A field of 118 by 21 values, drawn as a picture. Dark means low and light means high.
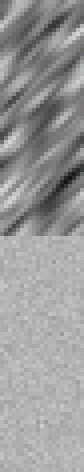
It is made of 2 by 1 panels. Panel 1,1: middling, slanting up to the right, strong in contrast. Panel 2,1: high, fine-grained, faint in contrast.
